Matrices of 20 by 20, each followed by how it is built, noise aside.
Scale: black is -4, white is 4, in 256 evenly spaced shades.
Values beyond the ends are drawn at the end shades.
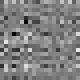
low rank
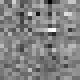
low rank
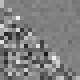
lower triangular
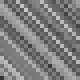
Toeplitz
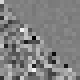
lower triangular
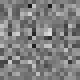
low rank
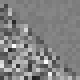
lower triangular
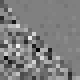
lower triangular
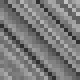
Toeplitz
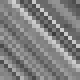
Toeplitz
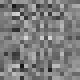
low rank
